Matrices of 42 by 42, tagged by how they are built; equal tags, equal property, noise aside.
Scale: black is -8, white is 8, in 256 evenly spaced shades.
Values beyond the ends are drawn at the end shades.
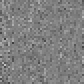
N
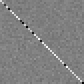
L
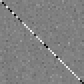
L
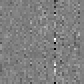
N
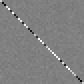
L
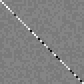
L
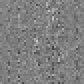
N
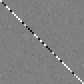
L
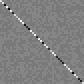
L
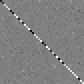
L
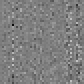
N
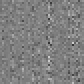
N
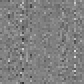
N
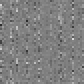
N
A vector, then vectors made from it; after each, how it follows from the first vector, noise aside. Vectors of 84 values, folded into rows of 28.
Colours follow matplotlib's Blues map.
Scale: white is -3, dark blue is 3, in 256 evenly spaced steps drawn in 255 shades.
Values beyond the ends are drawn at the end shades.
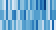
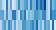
copied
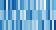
negated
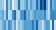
copied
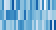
sign-scrambled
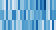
copied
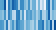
negated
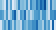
copied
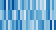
negated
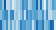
sign-scrambled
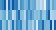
negated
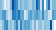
sign-scrambled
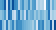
negated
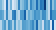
copied
